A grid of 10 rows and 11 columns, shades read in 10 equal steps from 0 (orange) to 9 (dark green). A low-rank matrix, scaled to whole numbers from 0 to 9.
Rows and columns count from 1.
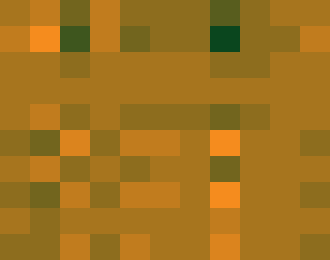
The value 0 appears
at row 2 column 2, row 6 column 8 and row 8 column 8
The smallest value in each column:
2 0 1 2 2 2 3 0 3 3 2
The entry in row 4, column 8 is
3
